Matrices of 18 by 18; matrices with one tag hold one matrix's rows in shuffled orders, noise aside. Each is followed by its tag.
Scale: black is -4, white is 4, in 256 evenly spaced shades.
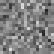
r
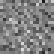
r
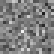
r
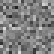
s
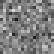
s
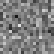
s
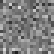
s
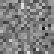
r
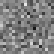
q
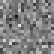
s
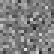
q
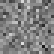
r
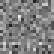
s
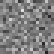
r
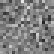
r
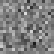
q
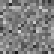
s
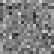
s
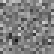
s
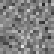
r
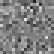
q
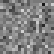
r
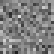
s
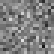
r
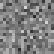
q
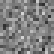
r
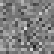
q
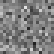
q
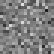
r
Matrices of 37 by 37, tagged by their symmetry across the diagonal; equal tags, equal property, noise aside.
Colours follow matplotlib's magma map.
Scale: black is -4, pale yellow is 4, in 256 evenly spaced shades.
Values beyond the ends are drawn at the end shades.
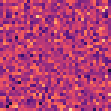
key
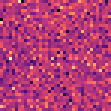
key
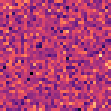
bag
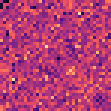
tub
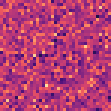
tub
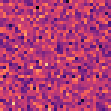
bag
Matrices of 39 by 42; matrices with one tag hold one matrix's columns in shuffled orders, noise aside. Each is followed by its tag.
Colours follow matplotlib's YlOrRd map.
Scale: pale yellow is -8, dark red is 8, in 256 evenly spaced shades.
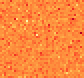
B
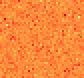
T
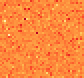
B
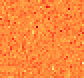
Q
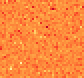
Q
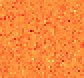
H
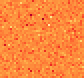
T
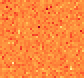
Q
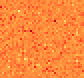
H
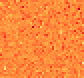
Q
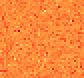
H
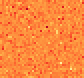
Q
